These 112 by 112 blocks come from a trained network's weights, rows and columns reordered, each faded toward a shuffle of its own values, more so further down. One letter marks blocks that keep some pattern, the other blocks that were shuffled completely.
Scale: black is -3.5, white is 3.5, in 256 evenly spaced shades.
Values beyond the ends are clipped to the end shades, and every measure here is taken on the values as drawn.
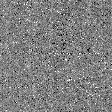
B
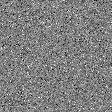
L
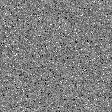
L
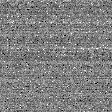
B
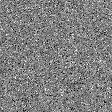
L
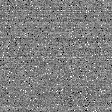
B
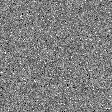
L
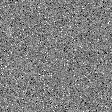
L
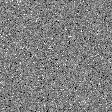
L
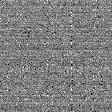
B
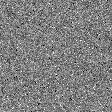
L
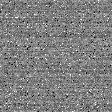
B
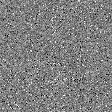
B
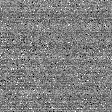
B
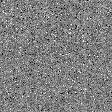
B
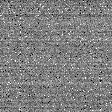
B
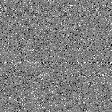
B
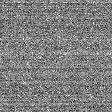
B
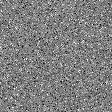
L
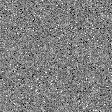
B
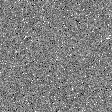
L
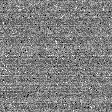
B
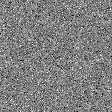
L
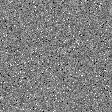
L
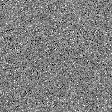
B
